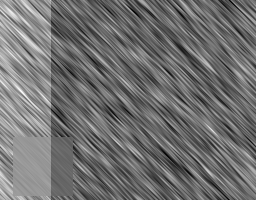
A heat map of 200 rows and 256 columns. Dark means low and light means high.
Grain: diagonal, down to the right. Odd patch: calmer, in the bottom left. Calmest part: bottom left. Seam: vertical, 20% of the way across, the left part higher.
